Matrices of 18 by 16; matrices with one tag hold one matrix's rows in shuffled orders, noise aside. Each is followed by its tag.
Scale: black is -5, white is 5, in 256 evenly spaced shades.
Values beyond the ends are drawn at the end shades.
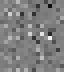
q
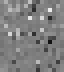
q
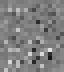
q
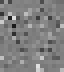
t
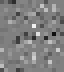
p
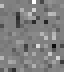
p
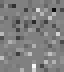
p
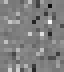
q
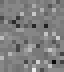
p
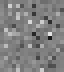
q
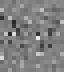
t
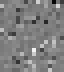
p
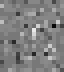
p
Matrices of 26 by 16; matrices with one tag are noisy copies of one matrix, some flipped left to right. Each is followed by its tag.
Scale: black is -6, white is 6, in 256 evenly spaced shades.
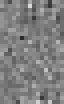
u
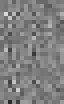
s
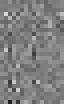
s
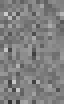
s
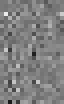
s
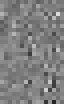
s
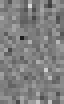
u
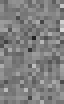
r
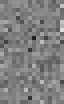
r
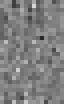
u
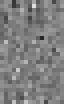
u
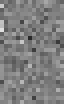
r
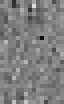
u
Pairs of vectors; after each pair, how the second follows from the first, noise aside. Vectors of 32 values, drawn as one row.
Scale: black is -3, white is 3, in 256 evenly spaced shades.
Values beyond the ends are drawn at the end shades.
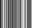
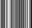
reversed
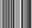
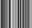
reversed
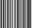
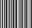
negated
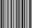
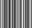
negated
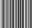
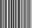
reversed
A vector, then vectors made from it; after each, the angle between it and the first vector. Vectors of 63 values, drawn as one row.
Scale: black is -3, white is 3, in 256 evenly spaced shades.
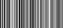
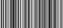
nearly opposite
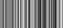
partly opposed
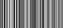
partly aligned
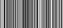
orthogonal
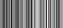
orthogonal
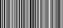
nearly parallel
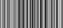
partly aligned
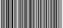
orthogonal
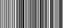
partly aligned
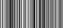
orthogonal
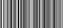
partly opposed
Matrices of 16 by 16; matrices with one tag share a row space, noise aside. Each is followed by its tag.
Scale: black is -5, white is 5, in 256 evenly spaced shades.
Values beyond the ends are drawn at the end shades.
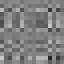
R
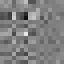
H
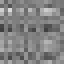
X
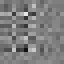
H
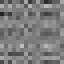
X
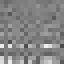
X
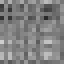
X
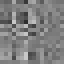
H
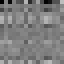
X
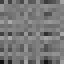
X
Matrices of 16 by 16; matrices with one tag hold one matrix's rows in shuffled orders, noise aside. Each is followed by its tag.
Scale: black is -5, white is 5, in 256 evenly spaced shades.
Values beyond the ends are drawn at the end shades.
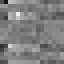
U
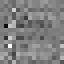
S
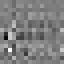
S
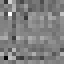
S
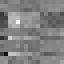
U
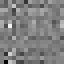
S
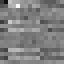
U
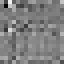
S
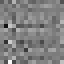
S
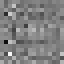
S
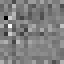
S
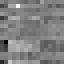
U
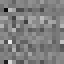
S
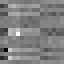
U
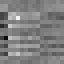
U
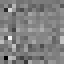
S
